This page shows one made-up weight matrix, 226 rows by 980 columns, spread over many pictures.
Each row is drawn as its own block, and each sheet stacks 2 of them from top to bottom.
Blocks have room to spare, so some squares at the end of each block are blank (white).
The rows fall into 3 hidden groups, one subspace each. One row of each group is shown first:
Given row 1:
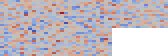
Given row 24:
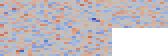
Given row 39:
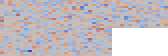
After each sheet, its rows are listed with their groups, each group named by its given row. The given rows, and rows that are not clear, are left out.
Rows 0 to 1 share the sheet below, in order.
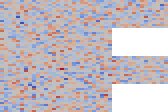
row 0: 24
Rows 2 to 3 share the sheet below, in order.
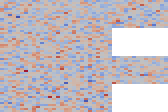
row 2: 24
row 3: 1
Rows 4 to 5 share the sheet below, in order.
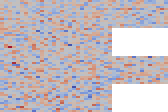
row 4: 39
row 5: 24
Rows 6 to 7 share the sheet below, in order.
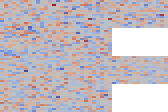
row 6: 1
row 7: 1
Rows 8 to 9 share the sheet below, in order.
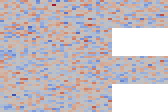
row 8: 1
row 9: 24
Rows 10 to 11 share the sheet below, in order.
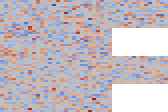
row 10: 1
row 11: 24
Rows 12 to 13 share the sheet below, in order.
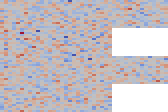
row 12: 39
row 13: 39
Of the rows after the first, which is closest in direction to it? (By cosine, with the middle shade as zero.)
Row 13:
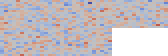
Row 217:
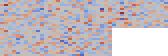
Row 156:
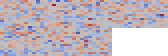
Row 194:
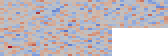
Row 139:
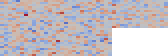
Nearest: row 217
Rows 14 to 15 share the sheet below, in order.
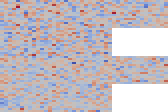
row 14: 1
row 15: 39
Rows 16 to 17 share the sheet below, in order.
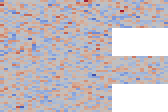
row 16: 24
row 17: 24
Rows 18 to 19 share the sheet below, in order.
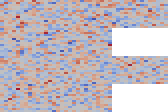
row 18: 24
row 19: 24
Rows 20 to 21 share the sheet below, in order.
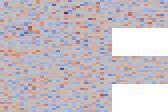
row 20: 1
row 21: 1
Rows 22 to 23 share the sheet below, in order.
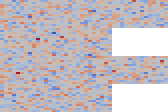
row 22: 24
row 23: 24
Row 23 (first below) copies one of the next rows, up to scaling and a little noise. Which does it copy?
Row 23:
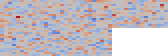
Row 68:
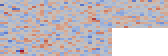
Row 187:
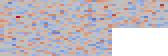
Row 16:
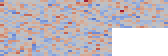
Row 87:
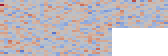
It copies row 187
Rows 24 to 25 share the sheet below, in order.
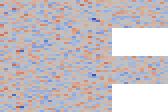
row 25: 24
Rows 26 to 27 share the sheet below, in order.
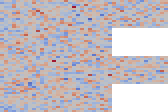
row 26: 39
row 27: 1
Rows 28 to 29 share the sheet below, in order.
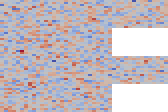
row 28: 24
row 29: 1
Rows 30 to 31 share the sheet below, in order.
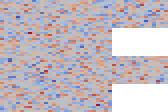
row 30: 24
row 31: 39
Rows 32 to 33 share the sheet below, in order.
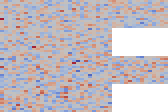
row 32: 39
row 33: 39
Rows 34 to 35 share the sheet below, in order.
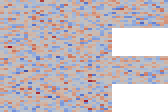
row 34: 39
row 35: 1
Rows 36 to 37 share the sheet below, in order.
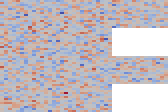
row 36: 1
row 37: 39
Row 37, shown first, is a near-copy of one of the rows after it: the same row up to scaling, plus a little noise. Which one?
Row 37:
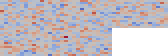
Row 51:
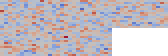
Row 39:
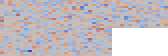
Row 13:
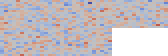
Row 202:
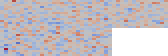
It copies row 51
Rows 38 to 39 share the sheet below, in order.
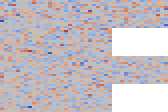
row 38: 39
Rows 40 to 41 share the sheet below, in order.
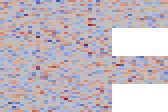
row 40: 1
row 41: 39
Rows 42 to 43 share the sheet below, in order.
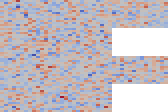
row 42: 1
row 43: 39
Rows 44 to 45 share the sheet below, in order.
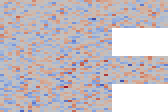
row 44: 24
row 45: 39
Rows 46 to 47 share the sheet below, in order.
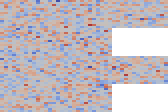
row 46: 1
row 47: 39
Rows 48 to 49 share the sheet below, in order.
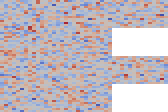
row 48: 1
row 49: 39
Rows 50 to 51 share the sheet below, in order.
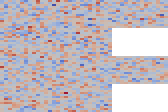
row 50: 1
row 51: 39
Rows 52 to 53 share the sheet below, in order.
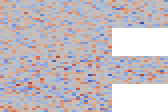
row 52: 39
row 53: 1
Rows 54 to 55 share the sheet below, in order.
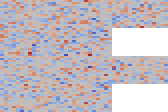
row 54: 24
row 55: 39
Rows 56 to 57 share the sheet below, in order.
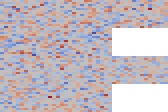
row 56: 24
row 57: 1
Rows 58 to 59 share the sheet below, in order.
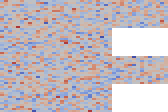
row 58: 39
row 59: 24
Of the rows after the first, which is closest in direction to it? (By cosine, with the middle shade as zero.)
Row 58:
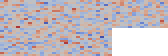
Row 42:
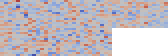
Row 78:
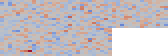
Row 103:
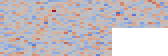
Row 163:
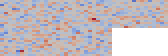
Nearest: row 103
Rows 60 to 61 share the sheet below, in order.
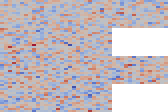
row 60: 39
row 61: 24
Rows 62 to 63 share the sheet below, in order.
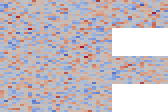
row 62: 24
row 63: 24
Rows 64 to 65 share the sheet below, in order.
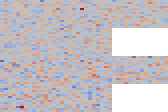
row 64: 39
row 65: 24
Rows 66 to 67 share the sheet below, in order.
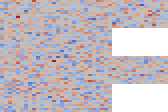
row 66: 24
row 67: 1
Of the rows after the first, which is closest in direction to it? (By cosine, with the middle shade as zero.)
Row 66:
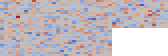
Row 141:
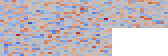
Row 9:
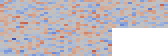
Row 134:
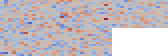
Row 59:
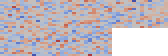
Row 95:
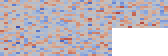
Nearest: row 9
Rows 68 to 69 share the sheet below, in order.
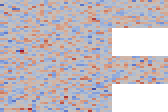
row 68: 24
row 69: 24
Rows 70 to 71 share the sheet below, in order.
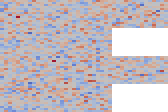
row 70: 24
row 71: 1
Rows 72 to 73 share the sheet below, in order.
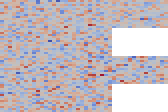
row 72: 1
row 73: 24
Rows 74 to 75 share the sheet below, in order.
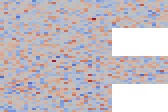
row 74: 24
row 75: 1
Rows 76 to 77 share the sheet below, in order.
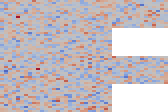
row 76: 24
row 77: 39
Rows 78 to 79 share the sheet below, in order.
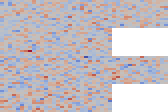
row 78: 39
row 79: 24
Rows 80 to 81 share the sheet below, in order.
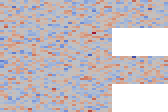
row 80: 24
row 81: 24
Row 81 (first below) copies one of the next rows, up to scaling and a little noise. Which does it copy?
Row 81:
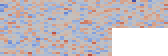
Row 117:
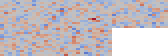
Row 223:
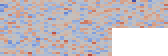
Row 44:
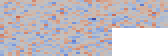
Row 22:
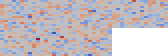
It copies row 223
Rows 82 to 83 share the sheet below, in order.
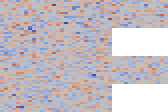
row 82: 1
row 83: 24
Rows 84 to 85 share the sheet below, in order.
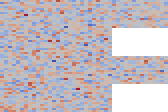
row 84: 1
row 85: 1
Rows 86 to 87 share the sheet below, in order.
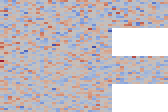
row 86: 39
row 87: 24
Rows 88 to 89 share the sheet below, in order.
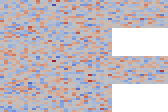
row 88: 1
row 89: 1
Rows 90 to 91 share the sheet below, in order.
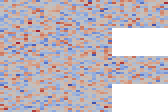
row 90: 39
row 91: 39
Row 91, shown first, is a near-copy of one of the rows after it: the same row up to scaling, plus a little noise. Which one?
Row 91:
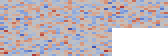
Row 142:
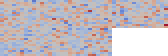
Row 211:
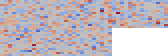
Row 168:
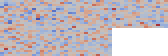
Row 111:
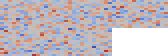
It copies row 111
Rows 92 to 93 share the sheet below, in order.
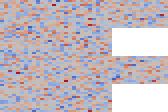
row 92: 1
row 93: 24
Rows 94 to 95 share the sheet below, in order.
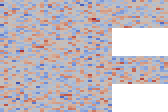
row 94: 24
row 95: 39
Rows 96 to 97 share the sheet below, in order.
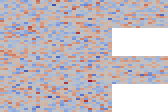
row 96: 1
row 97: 1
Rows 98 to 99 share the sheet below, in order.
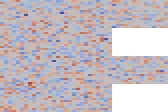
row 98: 1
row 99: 1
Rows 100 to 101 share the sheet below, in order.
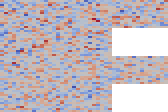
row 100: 24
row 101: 24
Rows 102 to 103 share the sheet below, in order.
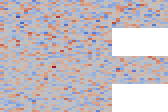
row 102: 24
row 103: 39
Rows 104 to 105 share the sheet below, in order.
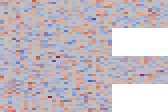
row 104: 24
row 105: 1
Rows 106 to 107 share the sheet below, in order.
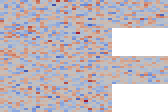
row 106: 1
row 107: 1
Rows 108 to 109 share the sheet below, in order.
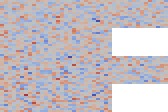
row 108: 24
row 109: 39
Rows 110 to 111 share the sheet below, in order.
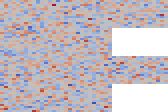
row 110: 1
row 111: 39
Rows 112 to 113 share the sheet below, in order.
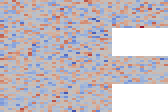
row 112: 24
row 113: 39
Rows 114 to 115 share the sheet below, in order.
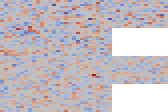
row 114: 1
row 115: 24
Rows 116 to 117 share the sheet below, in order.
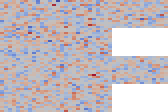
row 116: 1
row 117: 24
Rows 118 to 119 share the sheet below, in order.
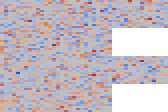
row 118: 39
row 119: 24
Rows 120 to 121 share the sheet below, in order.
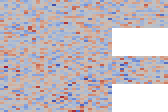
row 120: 1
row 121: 39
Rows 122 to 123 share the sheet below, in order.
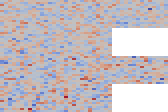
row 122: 24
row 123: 24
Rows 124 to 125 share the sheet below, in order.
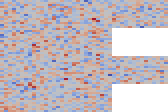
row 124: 24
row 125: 1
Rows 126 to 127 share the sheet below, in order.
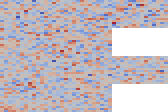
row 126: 24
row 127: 1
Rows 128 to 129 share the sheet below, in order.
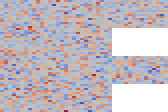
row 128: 1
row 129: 24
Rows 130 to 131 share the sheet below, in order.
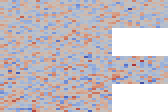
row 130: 24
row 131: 24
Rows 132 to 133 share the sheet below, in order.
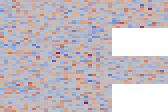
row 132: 24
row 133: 1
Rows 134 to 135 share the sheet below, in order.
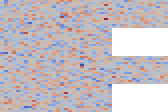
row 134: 39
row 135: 39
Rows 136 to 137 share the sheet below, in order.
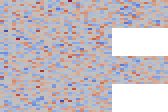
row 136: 39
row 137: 39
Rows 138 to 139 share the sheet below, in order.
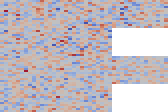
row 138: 39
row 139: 1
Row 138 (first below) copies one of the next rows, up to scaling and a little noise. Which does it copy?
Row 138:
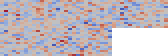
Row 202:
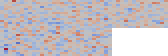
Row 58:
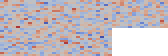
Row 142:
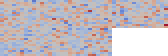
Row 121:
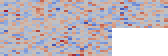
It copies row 121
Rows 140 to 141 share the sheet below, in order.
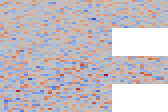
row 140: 24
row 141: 39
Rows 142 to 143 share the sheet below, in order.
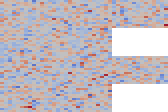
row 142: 39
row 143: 39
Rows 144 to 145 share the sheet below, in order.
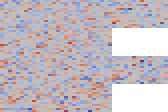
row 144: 24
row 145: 24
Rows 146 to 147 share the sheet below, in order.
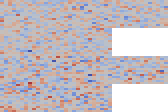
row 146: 39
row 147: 1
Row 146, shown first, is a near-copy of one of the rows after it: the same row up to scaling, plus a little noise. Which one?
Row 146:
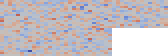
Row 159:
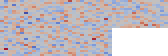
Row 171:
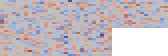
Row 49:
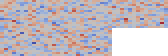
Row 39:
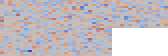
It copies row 39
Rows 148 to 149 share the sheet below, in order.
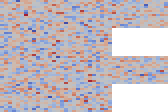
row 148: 1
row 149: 1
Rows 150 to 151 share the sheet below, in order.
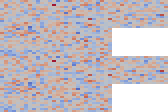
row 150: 1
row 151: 1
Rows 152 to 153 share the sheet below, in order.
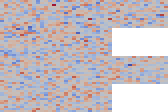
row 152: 1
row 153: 24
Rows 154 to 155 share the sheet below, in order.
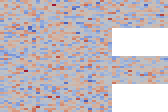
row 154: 1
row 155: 1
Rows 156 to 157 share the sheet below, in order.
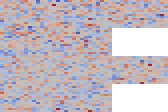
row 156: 1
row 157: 24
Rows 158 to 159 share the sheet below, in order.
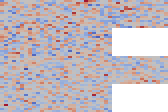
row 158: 24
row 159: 39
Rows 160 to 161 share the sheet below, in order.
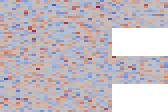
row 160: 1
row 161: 39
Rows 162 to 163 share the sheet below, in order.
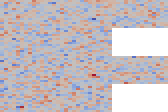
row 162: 24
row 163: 24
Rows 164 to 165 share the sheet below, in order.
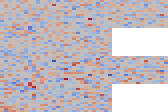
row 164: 1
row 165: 1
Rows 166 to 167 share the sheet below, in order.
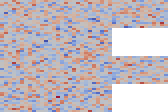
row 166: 24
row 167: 24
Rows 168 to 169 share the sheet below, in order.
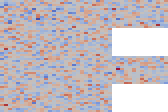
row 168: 39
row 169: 39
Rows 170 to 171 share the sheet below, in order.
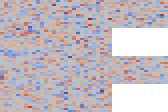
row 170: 1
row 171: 39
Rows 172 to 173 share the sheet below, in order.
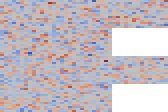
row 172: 24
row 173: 39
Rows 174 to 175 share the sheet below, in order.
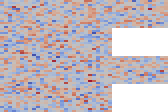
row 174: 24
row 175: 1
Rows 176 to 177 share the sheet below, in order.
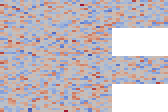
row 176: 24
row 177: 24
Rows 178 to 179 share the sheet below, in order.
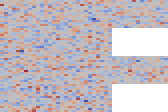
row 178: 24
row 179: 1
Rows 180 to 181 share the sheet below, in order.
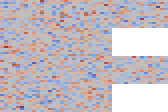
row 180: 39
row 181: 24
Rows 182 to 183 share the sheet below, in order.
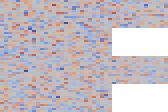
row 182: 1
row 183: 1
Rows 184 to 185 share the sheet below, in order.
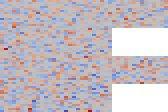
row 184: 39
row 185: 24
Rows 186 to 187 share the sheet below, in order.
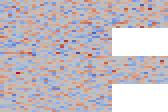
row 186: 24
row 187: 24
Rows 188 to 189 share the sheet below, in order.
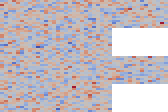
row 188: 24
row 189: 24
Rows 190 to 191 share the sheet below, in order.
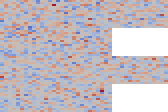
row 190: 1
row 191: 39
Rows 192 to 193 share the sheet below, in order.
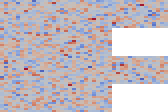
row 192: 24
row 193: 39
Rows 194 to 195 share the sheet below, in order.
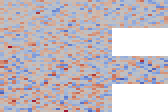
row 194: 39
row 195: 24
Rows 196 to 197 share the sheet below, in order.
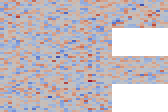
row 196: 24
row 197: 1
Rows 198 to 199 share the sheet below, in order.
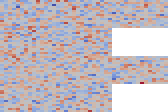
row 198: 1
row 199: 24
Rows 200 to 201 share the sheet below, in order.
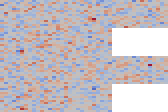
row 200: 24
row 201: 24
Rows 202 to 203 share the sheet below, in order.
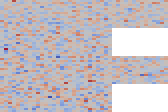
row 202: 39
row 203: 1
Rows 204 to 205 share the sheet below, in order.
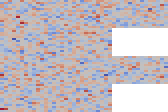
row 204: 24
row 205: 39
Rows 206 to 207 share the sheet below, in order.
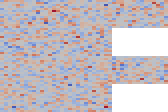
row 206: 39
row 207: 39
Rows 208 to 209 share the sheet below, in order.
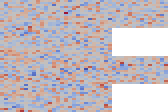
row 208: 1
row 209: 39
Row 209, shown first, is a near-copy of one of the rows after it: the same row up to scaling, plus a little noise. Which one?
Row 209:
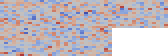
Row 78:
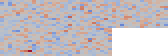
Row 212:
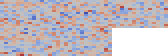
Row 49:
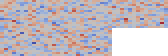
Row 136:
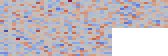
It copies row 212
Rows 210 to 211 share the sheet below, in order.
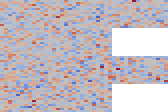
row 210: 24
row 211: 39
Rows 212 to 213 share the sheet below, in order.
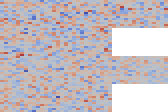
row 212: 39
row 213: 1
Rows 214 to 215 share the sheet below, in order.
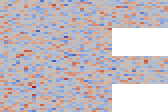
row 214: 39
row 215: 1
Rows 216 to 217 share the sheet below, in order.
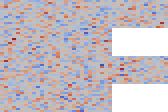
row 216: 24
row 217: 39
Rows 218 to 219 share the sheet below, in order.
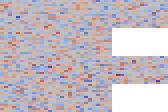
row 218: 24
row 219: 39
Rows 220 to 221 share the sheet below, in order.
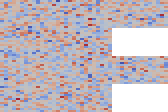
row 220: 1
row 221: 39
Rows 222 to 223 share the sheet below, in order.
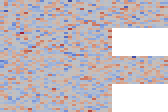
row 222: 39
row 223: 24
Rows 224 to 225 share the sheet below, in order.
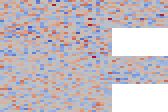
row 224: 1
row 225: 24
